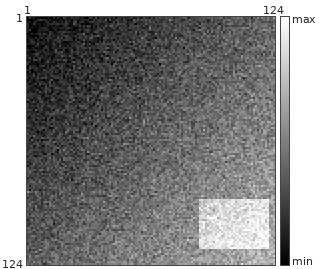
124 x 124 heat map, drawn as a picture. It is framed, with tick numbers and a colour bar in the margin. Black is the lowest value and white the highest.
Mirror symmetry: none. Ninth with the lowest average: top left. Slope: up to the bottom right. Ninth with the highest average: bottom right. Average level on the scale: 40%. Odd patch: higher, in the bottom right.
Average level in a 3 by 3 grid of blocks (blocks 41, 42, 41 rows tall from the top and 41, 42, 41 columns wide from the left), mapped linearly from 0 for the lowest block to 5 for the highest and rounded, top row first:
0 1 2 / 1 2 3 / 2 3 5
